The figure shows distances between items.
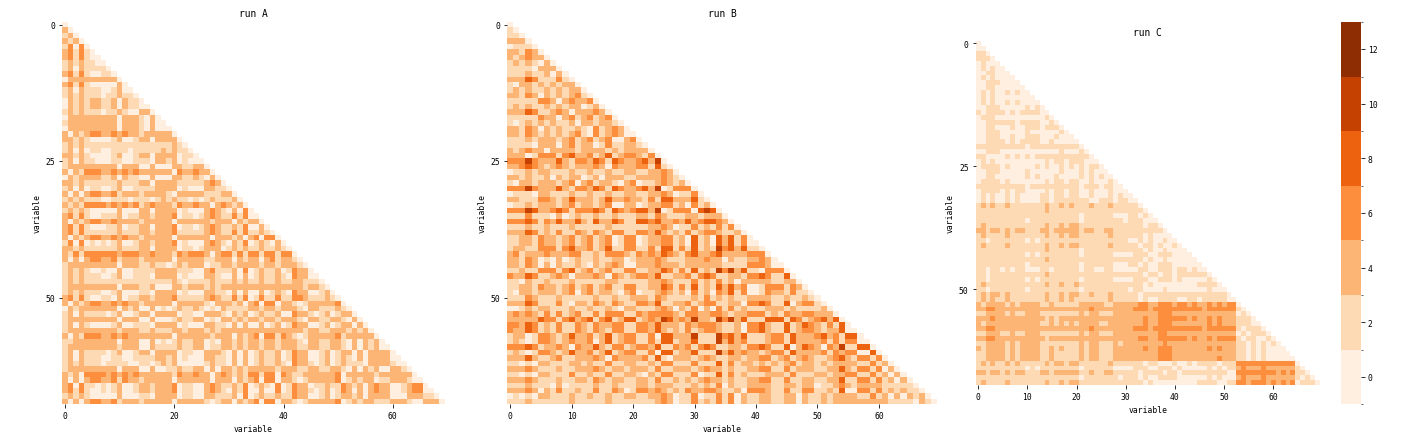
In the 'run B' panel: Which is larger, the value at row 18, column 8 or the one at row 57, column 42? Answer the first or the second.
the second
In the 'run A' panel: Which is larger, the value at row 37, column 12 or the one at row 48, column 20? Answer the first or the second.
the second
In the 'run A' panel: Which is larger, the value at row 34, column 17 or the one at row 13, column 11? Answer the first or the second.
the first
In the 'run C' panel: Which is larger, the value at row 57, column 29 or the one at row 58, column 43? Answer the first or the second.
the second
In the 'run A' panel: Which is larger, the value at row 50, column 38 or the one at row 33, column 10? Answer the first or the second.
the second
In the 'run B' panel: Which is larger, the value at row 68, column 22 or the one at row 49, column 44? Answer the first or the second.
the second
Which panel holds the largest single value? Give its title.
run B
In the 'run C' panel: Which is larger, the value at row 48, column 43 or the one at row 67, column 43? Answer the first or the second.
the second
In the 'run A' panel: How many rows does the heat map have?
70
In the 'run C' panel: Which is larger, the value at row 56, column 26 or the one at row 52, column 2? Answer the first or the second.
the first
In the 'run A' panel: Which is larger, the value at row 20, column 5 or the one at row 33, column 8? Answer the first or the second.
the first
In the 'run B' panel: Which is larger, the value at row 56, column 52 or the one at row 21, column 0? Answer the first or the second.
the first
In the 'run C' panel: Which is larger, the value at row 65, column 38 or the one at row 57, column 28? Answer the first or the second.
the second
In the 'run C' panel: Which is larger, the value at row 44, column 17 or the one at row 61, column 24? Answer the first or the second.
the second
